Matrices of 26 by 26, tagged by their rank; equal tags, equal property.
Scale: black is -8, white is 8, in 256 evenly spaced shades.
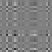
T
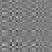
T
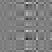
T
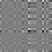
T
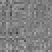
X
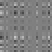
T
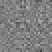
X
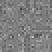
X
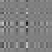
T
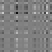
T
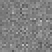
X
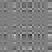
T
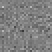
X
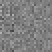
X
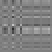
T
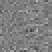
X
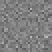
X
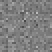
X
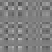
T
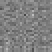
X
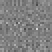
X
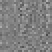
X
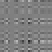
T
